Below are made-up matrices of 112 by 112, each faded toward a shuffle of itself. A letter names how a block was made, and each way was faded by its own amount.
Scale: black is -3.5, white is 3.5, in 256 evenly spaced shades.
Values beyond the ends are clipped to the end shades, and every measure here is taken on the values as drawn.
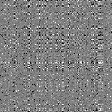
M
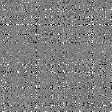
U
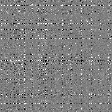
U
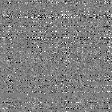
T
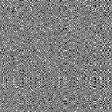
M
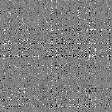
U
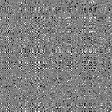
M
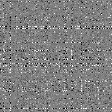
T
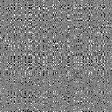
M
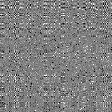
M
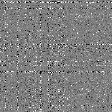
T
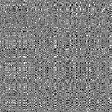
M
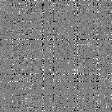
U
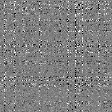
U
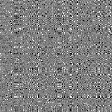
M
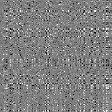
M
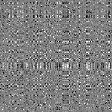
M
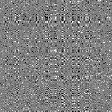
M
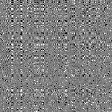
M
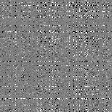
U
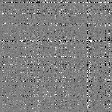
U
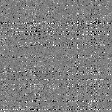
T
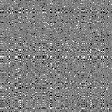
M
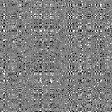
M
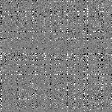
U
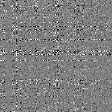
U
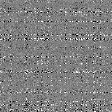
U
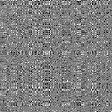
M
